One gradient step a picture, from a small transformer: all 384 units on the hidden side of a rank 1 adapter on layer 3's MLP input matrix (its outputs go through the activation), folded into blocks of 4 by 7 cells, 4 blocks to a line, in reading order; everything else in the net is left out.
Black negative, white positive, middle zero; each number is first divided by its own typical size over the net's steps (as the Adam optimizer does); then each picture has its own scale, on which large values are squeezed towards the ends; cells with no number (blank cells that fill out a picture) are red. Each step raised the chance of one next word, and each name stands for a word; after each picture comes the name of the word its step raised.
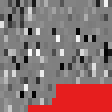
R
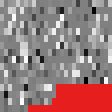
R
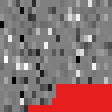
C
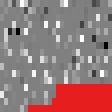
C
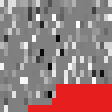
R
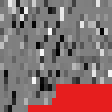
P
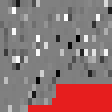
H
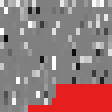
R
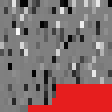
P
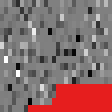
H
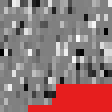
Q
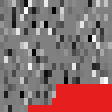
P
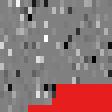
C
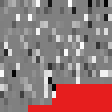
Q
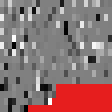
P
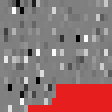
H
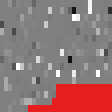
C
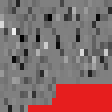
C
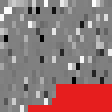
R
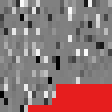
Q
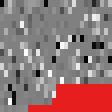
Q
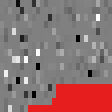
H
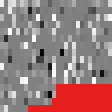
R
